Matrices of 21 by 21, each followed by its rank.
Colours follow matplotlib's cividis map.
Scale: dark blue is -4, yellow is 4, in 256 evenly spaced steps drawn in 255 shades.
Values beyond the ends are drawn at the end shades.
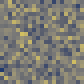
full rank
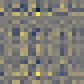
two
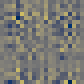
three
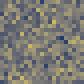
full rank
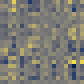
three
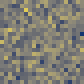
full rank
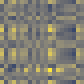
two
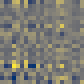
three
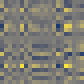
two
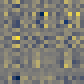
three
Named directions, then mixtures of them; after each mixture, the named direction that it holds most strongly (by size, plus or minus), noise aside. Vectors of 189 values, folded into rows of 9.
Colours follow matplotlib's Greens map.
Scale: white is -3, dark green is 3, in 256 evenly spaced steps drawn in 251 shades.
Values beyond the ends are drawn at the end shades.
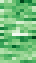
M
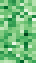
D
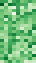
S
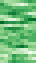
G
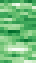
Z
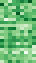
S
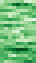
Z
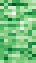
S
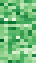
S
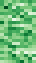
G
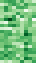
D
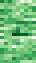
M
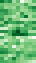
M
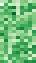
S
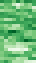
Z
